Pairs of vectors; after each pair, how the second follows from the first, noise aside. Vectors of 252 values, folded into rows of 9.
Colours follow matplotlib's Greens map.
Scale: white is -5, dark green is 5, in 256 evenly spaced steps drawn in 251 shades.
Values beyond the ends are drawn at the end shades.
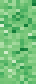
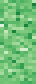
sign-scrambled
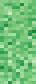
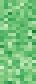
sign-scrambled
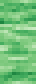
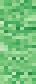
sign-scrambled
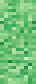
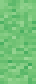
shrunk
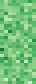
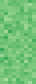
shrunk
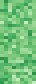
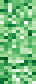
scaled up
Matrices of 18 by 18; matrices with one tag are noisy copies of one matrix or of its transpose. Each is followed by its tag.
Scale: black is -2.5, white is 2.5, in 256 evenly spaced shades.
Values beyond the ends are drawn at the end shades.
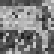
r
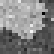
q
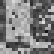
r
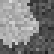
q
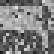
r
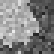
q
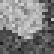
q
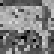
r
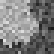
q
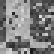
r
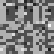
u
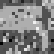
r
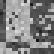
r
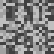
u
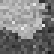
q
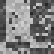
r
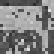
r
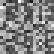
u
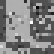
r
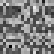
u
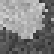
q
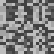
u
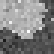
q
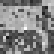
r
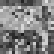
r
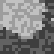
q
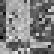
r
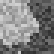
q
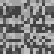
u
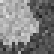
q
